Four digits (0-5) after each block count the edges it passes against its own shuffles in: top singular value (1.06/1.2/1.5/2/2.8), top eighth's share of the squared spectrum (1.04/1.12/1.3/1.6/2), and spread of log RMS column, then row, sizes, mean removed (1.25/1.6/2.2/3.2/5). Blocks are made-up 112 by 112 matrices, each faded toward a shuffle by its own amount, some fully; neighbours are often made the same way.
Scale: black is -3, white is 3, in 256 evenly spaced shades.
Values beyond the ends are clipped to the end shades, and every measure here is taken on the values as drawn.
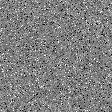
0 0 0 0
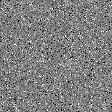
0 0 1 0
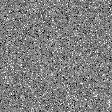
0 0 1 0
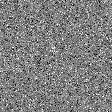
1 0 0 0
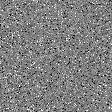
1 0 0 0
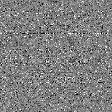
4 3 1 2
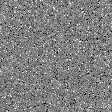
0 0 0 0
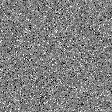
2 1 0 0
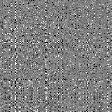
5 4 3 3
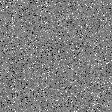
2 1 1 0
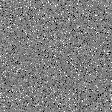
2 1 0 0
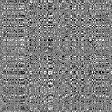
5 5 4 4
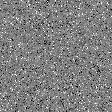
1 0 0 0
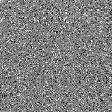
4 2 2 1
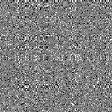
5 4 3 3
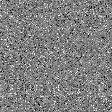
3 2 1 0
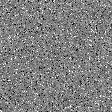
0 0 0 0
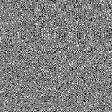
4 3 2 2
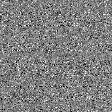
1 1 0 3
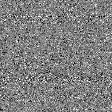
1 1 0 3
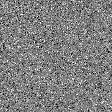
0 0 0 0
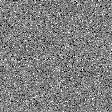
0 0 0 2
